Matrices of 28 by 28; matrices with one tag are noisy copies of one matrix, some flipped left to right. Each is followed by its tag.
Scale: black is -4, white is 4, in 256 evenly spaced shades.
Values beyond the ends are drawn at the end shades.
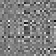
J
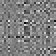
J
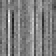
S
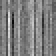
S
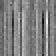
S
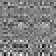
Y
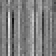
S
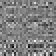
Y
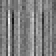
S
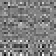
Y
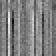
S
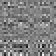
Y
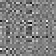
J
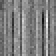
S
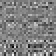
Y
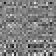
Y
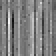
S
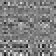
Y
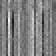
S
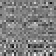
Y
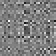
J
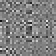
J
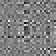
J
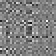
J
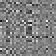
J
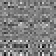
Y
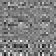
Y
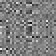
J
